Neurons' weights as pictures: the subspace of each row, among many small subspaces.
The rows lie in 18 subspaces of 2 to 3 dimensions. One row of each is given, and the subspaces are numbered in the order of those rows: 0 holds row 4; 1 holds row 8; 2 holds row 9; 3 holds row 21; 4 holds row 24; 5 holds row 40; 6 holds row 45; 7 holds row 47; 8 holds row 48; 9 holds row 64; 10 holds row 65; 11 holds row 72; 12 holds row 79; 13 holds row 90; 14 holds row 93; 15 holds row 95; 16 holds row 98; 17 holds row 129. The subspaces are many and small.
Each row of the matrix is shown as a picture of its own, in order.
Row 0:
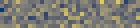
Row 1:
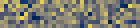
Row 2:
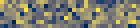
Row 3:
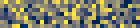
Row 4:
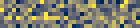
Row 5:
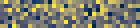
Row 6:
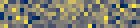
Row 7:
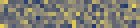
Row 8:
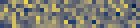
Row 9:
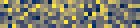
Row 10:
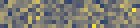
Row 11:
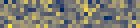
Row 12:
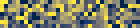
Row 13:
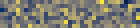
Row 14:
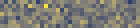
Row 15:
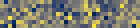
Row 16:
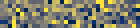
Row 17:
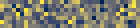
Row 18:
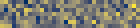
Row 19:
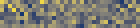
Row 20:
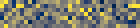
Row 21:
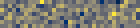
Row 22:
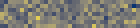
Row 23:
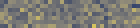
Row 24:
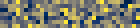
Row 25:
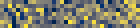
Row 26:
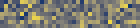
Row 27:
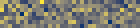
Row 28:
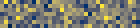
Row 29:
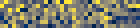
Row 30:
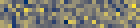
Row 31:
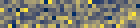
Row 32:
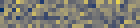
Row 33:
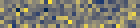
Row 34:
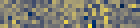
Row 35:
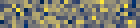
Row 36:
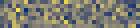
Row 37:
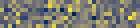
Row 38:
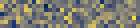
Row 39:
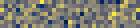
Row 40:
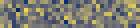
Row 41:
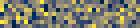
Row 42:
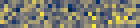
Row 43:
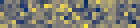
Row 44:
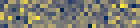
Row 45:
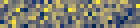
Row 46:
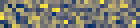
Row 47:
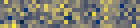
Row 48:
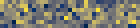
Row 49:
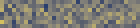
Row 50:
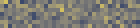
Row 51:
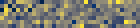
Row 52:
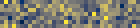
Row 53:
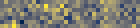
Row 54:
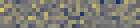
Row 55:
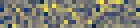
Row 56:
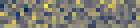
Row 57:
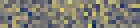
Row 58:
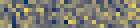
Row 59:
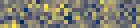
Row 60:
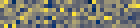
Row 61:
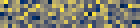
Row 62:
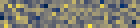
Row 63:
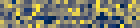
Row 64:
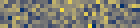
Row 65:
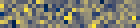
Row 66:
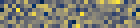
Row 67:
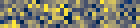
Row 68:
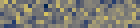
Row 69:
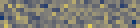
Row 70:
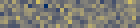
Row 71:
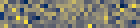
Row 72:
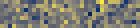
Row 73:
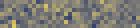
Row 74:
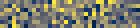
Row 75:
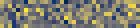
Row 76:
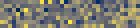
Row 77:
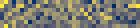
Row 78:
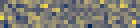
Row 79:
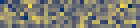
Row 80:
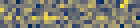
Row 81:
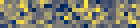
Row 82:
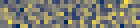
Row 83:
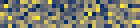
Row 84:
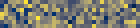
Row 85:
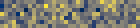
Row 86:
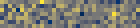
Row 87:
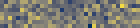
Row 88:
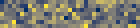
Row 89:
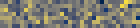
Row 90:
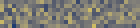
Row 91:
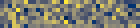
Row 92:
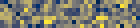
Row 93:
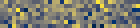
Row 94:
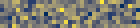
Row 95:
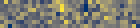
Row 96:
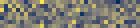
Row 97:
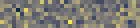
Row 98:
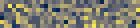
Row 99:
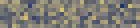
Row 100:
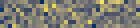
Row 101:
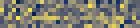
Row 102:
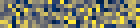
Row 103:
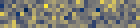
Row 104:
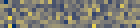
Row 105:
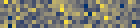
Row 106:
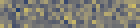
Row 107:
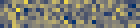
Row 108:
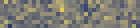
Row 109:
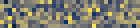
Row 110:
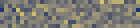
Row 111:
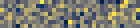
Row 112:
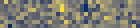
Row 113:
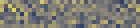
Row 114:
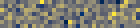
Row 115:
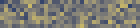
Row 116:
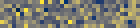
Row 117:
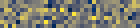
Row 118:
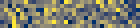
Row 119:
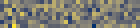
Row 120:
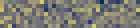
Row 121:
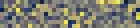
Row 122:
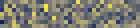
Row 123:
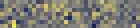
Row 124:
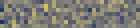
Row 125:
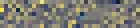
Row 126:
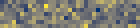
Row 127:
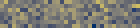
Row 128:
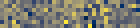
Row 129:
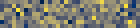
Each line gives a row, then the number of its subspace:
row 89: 4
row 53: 7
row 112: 15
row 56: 15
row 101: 0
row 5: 2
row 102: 14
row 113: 12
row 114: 3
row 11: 15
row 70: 7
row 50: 13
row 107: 5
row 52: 7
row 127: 14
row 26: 11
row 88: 8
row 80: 0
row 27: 11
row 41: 2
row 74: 9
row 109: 13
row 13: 4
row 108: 15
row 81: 8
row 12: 2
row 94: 12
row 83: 2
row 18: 1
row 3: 3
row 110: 12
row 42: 6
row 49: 13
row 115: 12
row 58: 1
